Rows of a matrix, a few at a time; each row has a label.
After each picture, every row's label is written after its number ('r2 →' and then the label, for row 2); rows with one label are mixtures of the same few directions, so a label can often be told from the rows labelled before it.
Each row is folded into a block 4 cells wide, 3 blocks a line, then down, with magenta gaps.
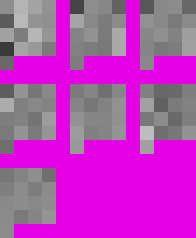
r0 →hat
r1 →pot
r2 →pot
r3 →pot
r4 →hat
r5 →hat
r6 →pot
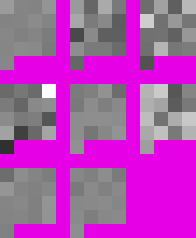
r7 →pot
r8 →hat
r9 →pot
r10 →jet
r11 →pot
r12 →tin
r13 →pot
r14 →pot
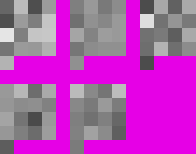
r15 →hat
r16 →hat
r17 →pot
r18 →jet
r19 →pot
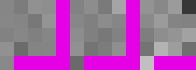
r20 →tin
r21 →jet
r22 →jet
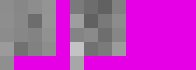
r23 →tin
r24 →hat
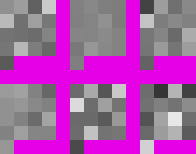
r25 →pot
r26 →tin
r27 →pot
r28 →jet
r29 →pot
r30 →jet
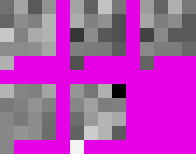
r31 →hat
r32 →hat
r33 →hat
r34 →pot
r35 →jet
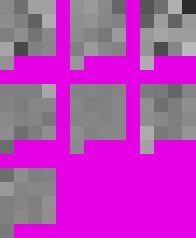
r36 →tin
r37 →jet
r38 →pot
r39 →jet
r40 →hat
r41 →hat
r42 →pot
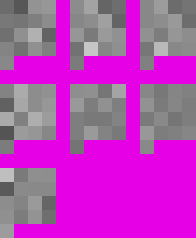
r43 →jet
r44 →tin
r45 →tin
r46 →hat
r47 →pot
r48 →hat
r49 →pot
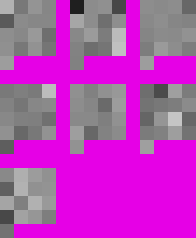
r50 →pot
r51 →pot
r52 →jet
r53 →jet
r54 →tin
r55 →jet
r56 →hat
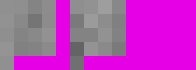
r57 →tin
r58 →hat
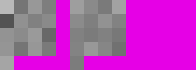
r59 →pot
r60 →pot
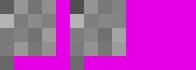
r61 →pot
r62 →pot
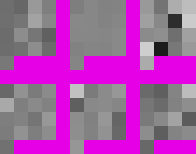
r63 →tin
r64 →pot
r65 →tin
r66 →pot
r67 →pot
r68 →jet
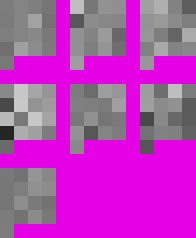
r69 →tin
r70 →pot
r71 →jet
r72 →hat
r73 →tin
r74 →hat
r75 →tin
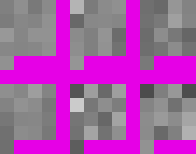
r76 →hat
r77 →pot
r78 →tin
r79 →hat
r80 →pot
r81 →pot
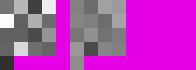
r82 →pot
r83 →tin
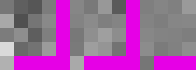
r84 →hat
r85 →jet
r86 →jet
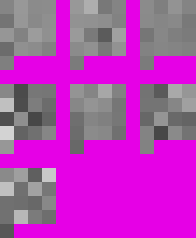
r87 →hat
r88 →jet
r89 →hat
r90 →hat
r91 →hat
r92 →tin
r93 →pot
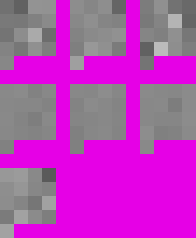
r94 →jet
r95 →jet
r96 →tin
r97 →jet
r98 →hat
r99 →tin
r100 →jet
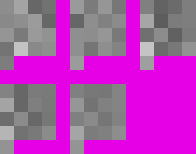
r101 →tin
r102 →pot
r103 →hat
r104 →hat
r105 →hat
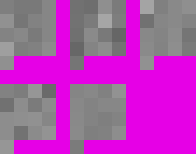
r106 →hat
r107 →tin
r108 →pot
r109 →pot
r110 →jet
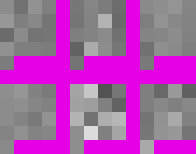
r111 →hat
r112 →tin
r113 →hat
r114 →jet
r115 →tin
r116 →jet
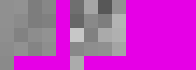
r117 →tin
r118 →hat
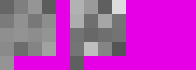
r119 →pot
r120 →pot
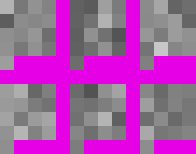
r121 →pot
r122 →tin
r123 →tin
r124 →tin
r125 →jet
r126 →hat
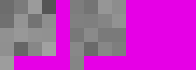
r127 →pot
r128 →tin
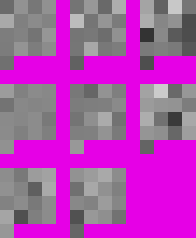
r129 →pot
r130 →pot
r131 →hat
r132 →pot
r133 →jet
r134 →jet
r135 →tin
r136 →hat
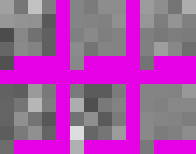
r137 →hat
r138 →tin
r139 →pot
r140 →tin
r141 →hat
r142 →jet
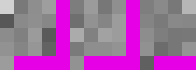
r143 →pot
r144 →hat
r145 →jet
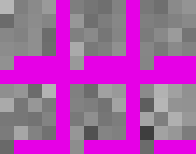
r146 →pot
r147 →hat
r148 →jet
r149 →pot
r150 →tin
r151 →hat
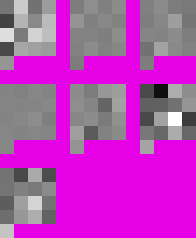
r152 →hat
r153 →pot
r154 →tin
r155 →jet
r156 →tin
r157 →jet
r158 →jet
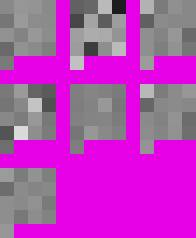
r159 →hat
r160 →pot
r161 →pot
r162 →tin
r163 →tin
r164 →pot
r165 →pot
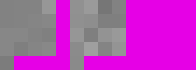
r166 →jet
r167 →tin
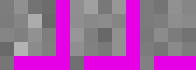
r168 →tin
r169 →jet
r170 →tin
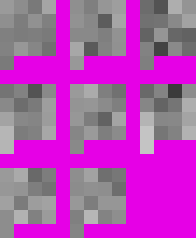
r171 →pot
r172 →tin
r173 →tin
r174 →hat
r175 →jet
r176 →hat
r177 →tin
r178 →tin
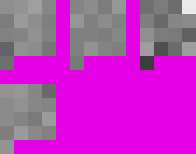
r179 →hat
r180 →pot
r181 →jet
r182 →jet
